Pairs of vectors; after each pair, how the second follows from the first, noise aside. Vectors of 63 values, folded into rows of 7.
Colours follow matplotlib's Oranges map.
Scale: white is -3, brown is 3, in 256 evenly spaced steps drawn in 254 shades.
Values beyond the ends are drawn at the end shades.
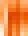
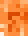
partly zeroed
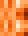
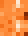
partly zeroed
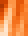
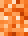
shuffled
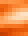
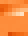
partly zeroed
